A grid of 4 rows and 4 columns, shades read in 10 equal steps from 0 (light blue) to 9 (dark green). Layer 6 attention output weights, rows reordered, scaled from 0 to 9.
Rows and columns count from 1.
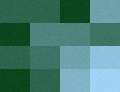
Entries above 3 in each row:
3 4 2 2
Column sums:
32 25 19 10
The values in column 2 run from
5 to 7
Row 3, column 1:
7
